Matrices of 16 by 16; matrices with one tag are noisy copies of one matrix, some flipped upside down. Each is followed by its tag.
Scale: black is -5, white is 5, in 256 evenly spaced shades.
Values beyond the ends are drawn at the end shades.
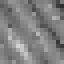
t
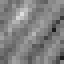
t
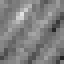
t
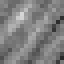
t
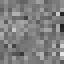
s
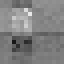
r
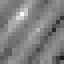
t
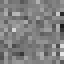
s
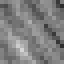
t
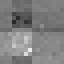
r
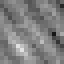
t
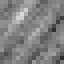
t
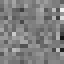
s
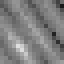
t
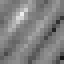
t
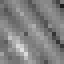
t
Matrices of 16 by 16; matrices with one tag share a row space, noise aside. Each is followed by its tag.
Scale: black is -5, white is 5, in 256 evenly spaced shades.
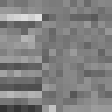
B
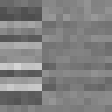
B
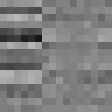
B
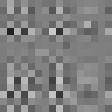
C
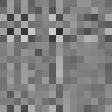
C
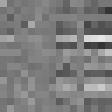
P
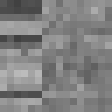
B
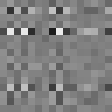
C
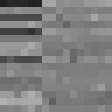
B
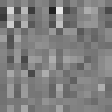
C
